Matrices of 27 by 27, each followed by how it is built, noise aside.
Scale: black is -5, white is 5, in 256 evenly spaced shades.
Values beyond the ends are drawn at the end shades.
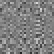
low rank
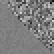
upper triangular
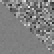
upper triangular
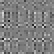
low rank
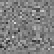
low rank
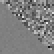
upper triangular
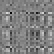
low rank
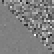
upper triangular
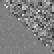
upper triangular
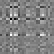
low rank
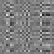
low rank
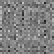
low rank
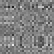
low rank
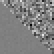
upper triangular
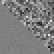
upper triangular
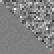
upper triangular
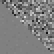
upper triangular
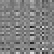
low rank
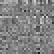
low rank
